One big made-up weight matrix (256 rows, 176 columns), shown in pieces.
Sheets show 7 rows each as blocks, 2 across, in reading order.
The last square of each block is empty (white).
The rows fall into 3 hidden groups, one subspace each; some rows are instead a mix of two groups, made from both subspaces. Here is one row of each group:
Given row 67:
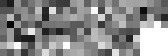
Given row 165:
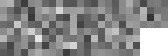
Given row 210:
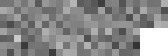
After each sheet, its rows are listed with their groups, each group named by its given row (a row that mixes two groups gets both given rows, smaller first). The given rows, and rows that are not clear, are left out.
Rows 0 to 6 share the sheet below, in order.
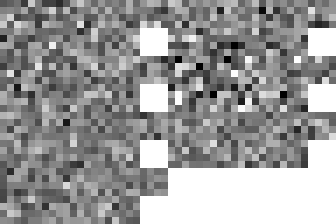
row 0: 67
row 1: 67
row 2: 67 and 210
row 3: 67
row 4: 67 and 165
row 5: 210
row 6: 67
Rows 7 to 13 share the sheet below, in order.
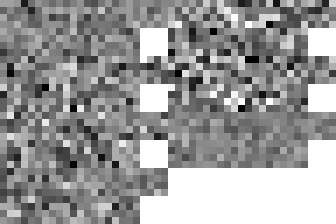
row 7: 165
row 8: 165
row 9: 165 and 210
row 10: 67 and 210
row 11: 67 and 210
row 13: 67
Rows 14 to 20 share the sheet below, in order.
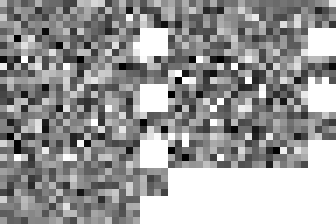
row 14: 210
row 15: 210
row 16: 165
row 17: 67
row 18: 67
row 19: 67
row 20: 165 and 210
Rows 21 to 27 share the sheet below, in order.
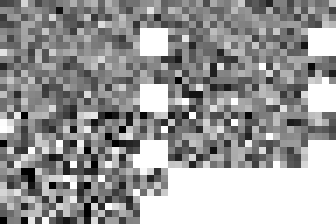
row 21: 165
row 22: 210
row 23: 210
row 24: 67
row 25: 210
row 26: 165
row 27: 165
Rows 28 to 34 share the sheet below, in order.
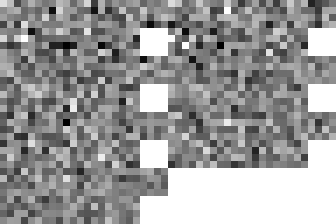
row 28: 67
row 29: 67 and 165
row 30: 165 and 210
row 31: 165
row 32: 67
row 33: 165
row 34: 165
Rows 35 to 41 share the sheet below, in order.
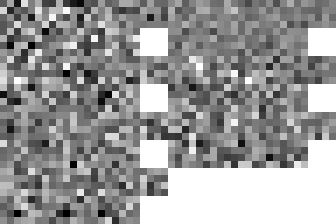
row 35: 165
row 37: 67
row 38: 165
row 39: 210
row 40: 67
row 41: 67
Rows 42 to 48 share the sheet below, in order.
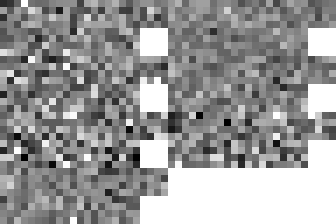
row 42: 165
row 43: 165
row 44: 67
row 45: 210
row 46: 165 and 210
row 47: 165 and 210
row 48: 210
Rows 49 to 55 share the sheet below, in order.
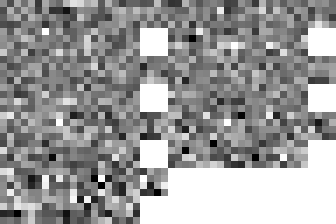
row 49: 165
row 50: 67
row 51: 67
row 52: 67
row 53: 67 and 165
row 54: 165 and 210
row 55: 67 and 165
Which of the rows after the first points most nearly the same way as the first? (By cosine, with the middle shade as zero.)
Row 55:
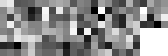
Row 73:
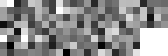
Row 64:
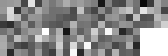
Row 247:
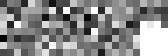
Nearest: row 73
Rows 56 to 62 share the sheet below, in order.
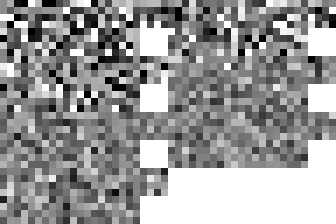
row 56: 67
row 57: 210
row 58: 210
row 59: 165
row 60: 165
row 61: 210
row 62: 210
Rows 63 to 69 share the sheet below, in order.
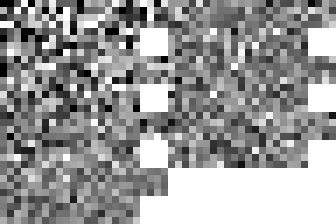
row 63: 165
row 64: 165 and 210
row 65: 210
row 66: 67 and 210
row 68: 210
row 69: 67 and 165
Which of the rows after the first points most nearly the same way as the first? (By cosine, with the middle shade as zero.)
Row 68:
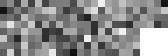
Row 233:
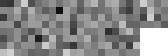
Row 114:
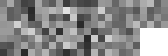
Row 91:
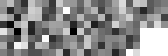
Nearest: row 114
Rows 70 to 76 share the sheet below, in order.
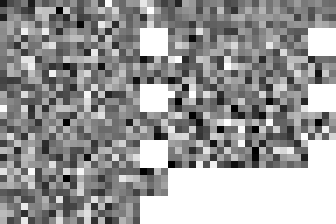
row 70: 165 and 210
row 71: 67
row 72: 165
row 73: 67 and 165
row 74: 67 and 210
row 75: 165
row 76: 165
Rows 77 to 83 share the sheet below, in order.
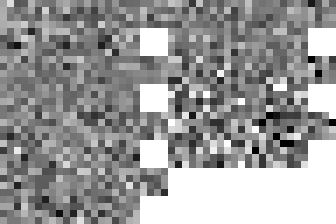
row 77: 67
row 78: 165
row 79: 165
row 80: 165
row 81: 210
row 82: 210
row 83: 67 and 210
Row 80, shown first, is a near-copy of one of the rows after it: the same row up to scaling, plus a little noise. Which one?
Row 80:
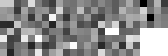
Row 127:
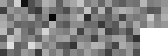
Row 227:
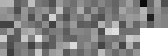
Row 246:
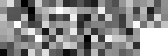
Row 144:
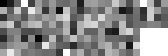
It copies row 227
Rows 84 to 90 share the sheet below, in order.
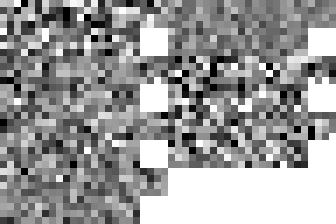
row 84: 67 and 165
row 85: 67
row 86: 67
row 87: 67
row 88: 210
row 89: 67 and 210
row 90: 165
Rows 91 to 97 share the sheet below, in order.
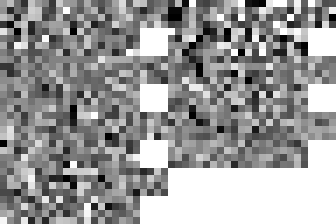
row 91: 67
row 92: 210
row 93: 210
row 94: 165
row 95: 210
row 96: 165
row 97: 165
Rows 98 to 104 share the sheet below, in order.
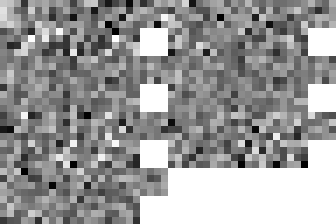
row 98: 67 and 210
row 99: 165
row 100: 210
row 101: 210
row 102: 67 and 210
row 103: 165 and 210
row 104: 165
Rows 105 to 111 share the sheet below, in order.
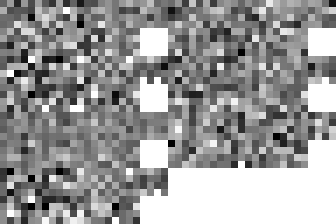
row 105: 165
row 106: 210
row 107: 67
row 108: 67
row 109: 67
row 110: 210
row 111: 67
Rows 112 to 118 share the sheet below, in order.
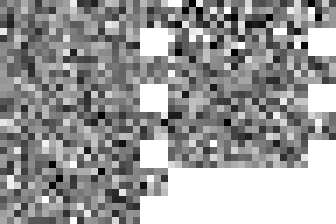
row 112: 210
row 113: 165
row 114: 165
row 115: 165 and 210
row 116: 210
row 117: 165
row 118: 165 and 210
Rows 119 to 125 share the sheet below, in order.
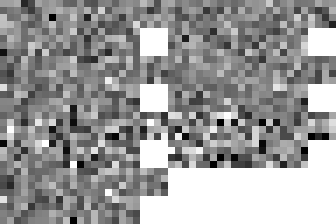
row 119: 165
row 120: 210
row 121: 210
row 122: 165 and 210
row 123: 210
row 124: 67
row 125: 210
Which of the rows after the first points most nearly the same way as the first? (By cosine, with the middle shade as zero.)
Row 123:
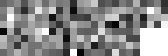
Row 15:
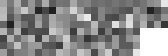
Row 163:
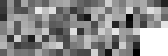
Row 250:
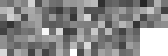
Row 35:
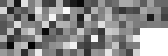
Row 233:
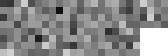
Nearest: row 163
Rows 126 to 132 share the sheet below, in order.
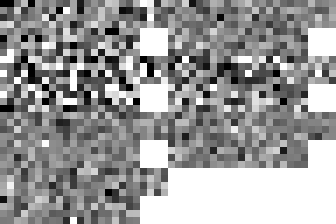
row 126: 165
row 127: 165
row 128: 165
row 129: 165
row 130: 67 and 165
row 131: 67
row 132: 210
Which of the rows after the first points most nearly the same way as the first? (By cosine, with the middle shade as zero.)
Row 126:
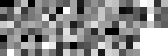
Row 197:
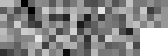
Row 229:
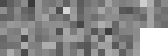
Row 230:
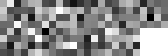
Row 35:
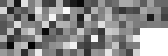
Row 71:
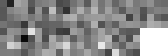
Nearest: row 229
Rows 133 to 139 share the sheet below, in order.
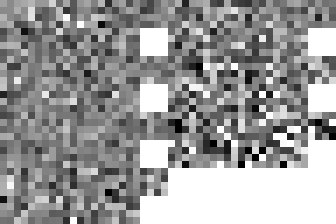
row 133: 165
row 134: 165
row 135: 67
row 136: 165 and 210
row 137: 165
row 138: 210
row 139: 210
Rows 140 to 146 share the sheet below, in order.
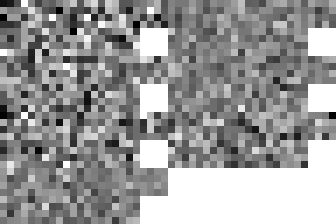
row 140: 165
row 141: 210
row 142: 165
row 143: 210
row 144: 165
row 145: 210
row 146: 67
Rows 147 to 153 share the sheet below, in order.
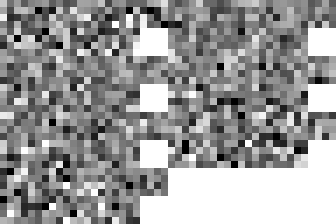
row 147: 210
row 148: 67 and 165
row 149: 67
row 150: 67
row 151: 67 and 165
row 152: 67 and 210
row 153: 67 and 165
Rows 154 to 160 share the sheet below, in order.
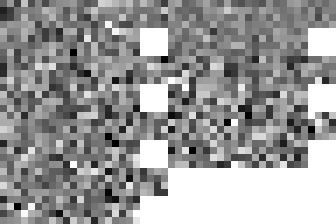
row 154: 210
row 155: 165
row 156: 210
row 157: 67
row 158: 210
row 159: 165 and 210
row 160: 210
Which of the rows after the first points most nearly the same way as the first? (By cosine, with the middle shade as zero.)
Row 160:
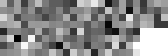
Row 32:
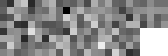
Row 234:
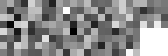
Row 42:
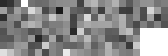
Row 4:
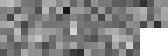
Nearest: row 234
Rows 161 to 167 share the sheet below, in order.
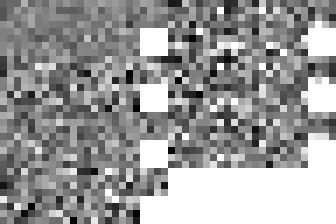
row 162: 67
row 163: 210
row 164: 67
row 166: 67
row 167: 210
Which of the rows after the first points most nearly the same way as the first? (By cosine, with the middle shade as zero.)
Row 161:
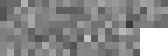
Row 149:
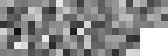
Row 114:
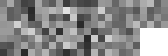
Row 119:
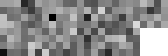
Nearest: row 149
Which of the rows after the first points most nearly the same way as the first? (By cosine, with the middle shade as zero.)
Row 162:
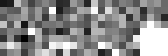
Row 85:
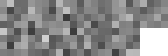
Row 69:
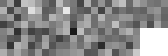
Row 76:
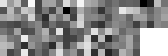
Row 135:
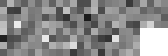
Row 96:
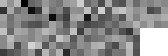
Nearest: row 135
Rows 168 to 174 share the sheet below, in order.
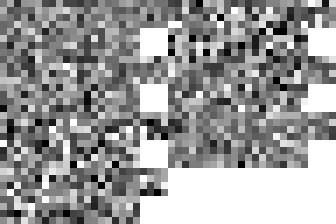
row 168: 165
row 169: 165
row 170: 165
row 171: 210
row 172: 210
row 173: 210
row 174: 67
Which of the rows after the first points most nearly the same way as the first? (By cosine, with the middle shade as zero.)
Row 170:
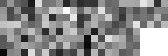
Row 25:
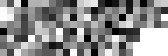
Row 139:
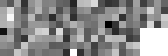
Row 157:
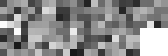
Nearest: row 157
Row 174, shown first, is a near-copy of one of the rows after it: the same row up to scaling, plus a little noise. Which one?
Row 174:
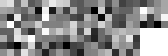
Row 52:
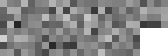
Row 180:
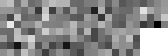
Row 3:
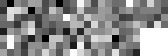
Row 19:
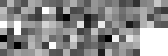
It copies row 180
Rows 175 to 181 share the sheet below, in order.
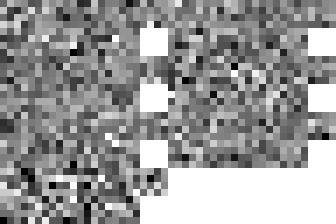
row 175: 67
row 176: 67
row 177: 67 and 165
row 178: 67
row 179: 210
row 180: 67
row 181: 165
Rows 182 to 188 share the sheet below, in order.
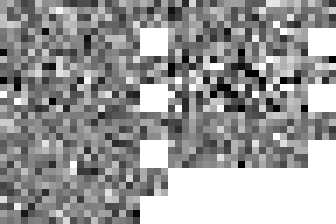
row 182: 165
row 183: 210
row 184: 67
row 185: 210
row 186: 210
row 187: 210
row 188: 210
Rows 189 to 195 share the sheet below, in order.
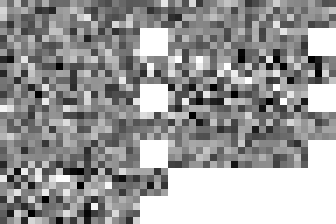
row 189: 210
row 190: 67 and 210
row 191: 165
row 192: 165
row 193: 165
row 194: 165
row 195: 165
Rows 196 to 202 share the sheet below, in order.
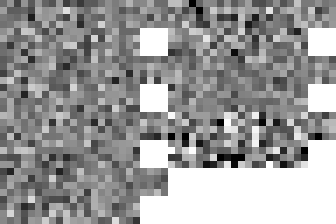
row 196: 165
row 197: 165
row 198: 67 and 210
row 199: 210
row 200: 67
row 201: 67
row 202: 67
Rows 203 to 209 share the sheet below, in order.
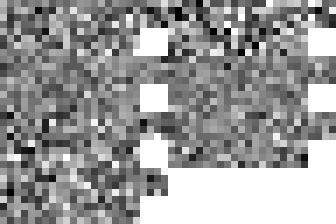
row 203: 210
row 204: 165 and 210
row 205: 210
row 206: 165
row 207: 67
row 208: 210
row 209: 210
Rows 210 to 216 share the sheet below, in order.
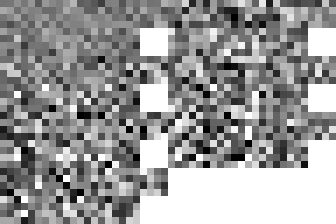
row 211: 67 and 165
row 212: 210
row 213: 165
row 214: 67 and 210
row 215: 67 and 165
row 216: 67 and 165
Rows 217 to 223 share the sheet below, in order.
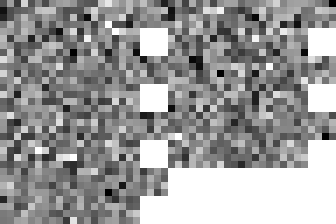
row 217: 210
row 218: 210
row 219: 165 and 210
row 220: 165
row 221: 67 and 165
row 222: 67 and 210
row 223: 210
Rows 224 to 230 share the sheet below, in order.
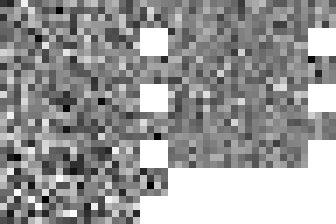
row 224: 165
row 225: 210
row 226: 67 and 210
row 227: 165
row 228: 67
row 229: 165
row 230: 165
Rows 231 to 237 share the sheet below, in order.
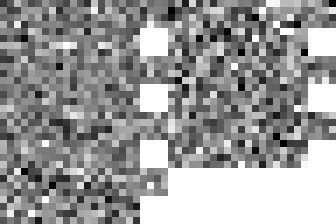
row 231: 67
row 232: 210
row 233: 165
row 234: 67
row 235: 165
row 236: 210
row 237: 165
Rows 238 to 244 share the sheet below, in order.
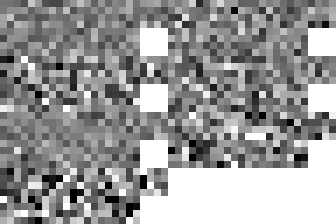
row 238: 67
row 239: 67
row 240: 165
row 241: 165
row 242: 210
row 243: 165 and 210
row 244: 67 and 165
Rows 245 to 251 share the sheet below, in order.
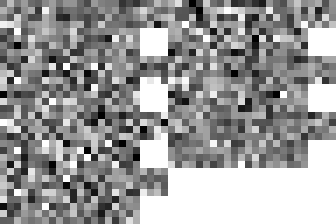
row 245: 67
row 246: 165
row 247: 67
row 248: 67
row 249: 210
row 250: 165 and 210
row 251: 67
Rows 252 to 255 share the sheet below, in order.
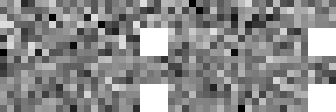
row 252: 165
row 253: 165
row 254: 210
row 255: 210
